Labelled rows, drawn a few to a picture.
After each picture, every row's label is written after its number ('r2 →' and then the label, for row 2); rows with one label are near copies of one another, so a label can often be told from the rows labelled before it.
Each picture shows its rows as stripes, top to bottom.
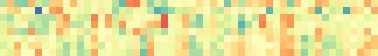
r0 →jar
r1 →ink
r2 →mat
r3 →mat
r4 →jar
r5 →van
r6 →van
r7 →van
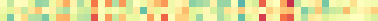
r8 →mat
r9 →van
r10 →mat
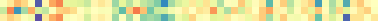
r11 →ink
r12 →jar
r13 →ink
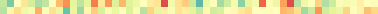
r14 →mat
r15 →van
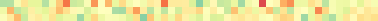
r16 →mat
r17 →jar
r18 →van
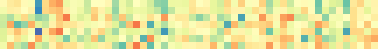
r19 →ink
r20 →ink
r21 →mat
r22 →jar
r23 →ink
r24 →van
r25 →jar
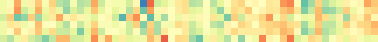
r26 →van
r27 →van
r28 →jar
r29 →van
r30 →van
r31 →mat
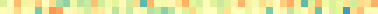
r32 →van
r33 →ink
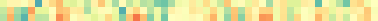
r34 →ink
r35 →jar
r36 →jar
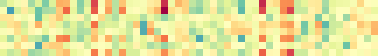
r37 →mat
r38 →mat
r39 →ink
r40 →van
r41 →van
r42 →mat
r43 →ink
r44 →mat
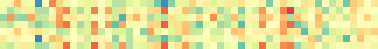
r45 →ink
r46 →mat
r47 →jar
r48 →mat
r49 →van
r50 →ink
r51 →mat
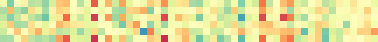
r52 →mat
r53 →jar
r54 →mat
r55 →jar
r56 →van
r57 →mat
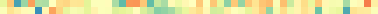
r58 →jar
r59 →ink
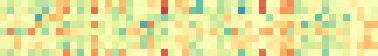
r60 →mat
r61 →mat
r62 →ink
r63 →van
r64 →jar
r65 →van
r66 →van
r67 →mat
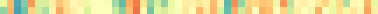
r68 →jar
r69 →jar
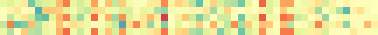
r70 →mat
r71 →ink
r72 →mat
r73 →jar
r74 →mat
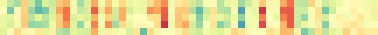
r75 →mat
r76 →mat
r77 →mat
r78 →mat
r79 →van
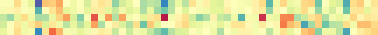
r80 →ink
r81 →ink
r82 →mat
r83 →van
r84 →ink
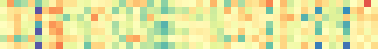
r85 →jar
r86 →ink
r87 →van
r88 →ink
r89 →ink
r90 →jar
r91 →ink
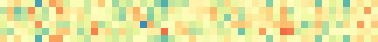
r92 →ink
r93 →jar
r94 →jar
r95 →van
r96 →mat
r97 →ink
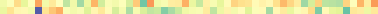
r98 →van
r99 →ink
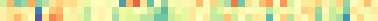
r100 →jar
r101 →ink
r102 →ink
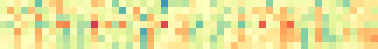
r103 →ink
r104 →jar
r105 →van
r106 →mat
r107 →van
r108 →van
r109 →van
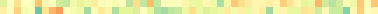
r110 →van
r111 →ink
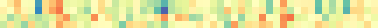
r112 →ink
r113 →ink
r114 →mat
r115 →jar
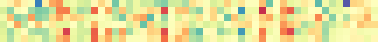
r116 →ink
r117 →mat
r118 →jar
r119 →van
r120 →mat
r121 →mat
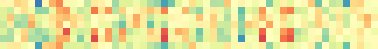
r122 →ink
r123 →mat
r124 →jar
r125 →jar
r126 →mat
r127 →mat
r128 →ink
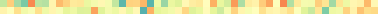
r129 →jar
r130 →van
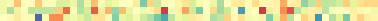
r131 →van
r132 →mat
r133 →ink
